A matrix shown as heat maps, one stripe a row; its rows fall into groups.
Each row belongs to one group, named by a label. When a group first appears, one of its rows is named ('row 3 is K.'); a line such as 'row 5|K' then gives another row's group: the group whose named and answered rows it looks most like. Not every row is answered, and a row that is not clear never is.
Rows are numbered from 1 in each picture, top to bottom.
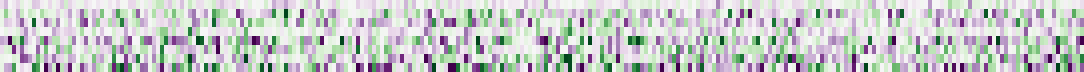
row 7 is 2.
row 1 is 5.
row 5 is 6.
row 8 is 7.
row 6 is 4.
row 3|7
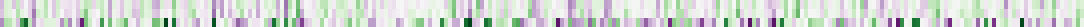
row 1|4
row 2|4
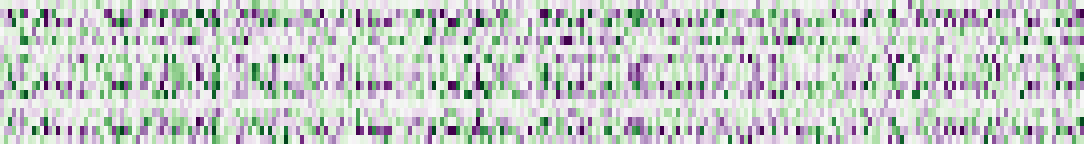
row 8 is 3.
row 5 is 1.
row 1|3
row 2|6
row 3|7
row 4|4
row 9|3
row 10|7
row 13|4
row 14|3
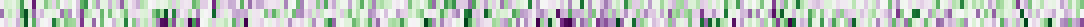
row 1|4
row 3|1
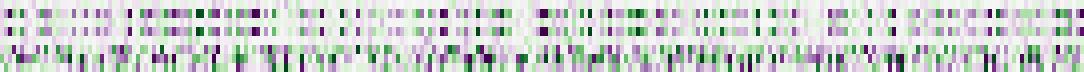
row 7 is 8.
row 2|6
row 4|6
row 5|2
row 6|4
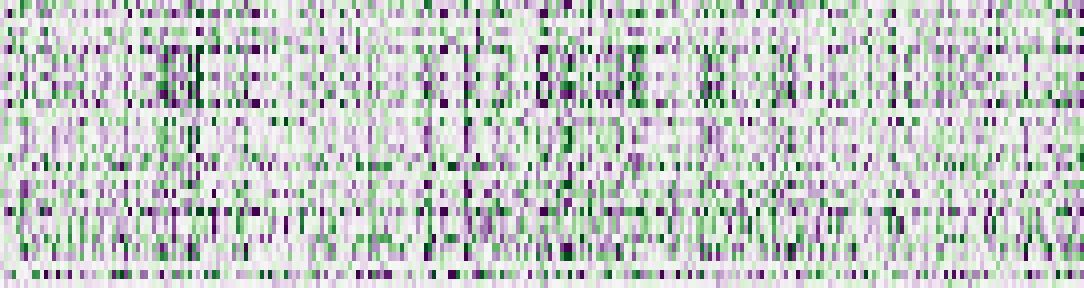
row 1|1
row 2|6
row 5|7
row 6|6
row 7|1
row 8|2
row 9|6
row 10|2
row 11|1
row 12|6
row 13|1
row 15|2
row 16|2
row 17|2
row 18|3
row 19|4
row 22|8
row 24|6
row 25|8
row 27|4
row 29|2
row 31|7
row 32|5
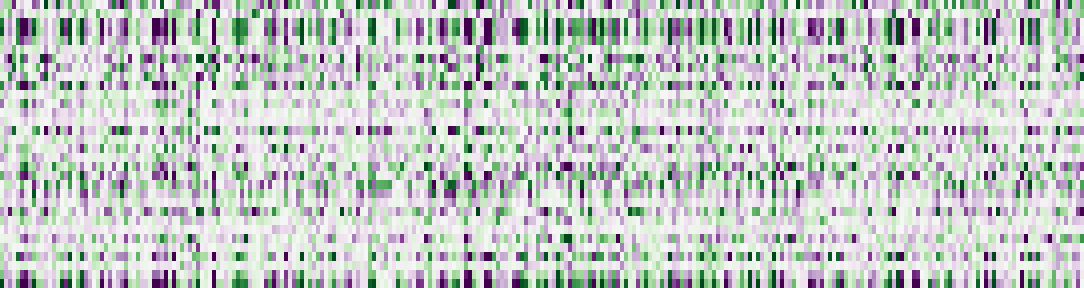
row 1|4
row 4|8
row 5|8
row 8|7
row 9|3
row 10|8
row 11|1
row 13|2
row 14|2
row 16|1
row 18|5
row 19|1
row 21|4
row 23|7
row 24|6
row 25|1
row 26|5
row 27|2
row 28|1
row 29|8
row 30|1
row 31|8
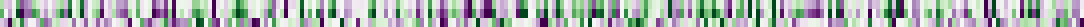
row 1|8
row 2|8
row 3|6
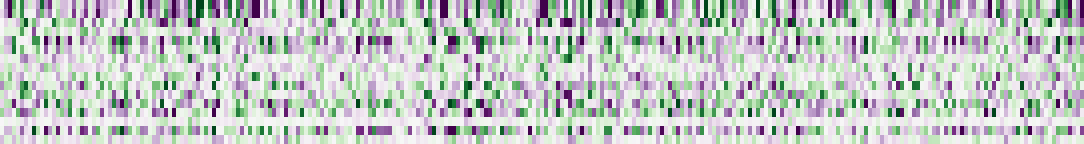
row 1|6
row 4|4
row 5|7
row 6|7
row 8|3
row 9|3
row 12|4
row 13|8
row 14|2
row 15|7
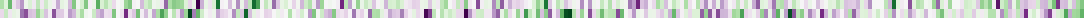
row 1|3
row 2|2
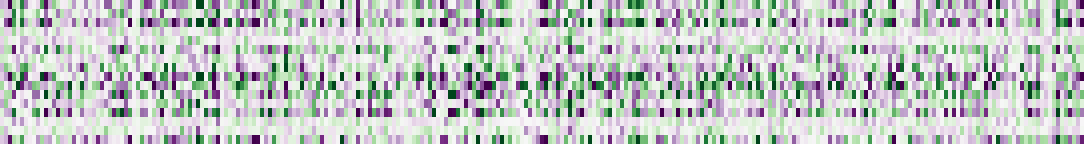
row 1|6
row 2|7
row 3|6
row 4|7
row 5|2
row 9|6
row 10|8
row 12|2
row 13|7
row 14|4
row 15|1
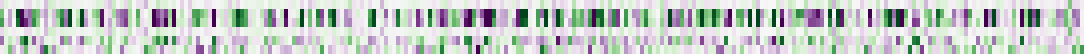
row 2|8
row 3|8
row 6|3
